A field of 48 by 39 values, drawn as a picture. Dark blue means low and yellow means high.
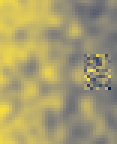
Slope: up to the left. Ninth with the lowest average: top right. Roughest part: middle right. Odd patch: rougher, in the middle right. Grain: blotchy.
